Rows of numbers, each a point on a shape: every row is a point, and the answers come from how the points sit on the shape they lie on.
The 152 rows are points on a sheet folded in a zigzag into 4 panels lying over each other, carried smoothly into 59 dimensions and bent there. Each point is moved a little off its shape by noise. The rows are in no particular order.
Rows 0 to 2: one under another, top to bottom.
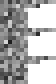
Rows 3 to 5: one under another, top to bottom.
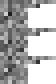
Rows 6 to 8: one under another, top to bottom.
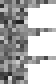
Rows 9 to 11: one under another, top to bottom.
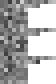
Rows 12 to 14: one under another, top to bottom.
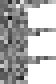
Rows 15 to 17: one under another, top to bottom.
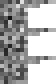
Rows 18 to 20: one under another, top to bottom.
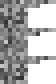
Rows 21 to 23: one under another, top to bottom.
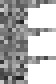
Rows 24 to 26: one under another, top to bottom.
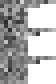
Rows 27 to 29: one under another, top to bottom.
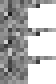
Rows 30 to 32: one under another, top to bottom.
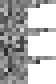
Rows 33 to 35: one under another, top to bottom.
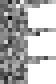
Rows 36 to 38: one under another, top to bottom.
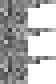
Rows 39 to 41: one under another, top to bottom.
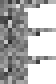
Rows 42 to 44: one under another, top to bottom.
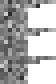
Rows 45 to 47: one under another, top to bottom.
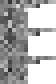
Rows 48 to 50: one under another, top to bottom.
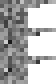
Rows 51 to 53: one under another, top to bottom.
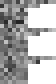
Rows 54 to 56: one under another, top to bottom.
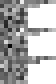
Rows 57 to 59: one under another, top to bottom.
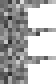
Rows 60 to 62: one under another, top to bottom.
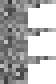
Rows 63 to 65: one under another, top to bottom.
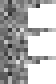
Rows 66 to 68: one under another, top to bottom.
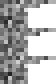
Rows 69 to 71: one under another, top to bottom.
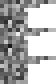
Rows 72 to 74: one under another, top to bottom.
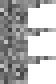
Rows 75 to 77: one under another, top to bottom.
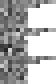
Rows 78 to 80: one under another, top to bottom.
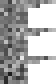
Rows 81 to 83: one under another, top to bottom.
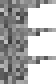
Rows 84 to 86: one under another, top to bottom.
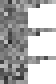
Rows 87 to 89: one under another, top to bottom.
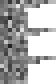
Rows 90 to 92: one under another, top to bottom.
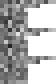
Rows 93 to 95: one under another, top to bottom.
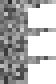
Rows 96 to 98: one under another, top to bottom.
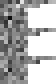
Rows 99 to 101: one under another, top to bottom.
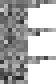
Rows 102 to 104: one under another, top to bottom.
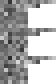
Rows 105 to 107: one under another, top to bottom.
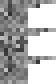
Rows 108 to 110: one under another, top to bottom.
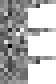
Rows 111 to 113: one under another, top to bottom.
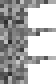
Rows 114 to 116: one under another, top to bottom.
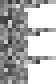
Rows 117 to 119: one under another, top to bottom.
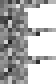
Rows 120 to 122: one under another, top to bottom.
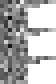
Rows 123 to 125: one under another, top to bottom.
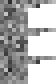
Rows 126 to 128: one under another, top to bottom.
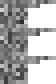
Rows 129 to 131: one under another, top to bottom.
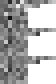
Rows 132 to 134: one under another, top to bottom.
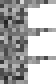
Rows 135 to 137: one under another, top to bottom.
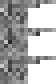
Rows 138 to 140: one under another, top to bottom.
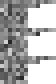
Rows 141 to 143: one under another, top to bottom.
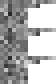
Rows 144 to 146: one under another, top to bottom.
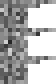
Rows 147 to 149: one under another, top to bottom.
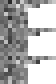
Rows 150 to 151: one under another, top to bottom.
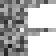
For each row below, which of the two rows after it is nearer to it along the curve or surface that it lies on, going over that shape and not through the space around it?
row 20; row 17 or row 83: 17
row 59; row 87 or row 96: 96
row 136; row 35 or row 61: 61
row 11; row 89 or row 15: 15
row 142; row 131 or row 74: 131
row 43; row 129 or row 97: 129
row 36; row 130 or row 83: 83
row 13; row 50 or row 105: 105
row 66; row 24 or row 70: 70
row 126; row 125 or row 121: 125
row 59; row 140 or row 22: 22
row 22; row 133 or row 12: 133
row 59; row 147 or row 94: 147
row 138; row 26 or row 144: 144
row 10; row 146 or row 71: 71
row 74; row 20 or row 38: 20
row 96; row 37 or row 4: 37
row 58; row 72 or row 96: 96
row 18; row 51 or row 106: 51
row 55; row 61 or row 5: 61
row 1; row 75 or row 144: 75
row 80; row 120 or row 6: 6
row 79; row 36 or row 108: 108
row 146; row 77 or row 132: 132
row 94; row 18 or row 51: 18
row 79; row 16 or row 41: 41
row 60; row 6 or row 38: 38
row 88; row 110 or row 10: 110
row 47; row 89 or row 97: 97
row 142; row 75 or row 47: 75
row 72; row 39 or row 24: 24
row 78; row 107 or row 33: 107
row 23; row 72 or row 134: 134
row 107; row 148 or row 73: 73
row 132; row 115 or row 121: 115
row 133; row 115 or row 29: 29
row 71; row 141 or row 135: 135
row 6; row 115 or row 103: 103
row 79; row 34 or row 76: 76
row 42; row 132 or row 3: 3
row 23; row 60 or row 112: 112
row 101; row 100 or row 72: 72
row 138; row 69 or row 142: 142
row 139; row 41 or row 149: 149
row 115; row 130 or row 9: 130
